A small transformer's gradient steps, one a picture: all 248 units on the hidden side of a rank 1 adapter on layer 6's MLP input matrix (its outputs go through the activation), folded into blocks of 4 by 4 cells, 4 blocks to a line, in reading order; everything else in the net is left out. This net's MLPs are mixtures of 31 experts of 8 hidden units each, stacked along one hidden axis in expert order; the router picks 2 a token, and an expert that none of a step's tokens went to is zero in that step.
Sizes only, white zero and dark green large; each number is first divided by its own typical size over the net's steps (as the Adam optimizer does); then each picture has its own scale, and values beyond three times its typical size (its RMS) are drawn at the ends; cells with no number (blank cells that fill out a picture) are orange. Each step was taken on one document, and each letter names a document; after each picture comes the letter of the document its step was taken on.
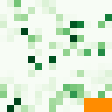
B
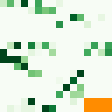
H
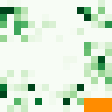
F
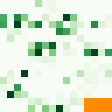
B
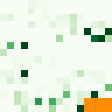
B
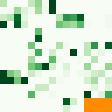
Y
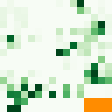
F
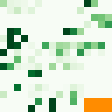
H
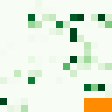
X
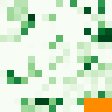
Y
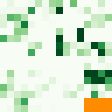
F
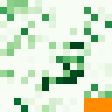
Y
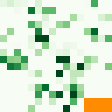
H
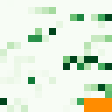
X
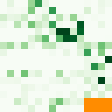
B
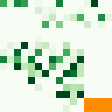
H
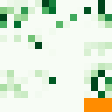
F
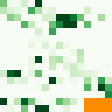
Y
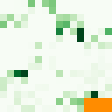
B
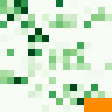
Y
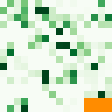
Y
